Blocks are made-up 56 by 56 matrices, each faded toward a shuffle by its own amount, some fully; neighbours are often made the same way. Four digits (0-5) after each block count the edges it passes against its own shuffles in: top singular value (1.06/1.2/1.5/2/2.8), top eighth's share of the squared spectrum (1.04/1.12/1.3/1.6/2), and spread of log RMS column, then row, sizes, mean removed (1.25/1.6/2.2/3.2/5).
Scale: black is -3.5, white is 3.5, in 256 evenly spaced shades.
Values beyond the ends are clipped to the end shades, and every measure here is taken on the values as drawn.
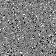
0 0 0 0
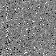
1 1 0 0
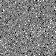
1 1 1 0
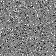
0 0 0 0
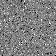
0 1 0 0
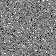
0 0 0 0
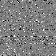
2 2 0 2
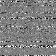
2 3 0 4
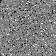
0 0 0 0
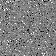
0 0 0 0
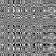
5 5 4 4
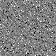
0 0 0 0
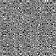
4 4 2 2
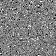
0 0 0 0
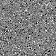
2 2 0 1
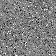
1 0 0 0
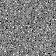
2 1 0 0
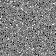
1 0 0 0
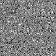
3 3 1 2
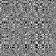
4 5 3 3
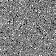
2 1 0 0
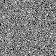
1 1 0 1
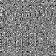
3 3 2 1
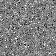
1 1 0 0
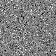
2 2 0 0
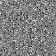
3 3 0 1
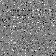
3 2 0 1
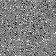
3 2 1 0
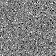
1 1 0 0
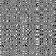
4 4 3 3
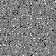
3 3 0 1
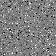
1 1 0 0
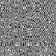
4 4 2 2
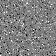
1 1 0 0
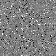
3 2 0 0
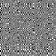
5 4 3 3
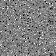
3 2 0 0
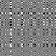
5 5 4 4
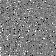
1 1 0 0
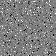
2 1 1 0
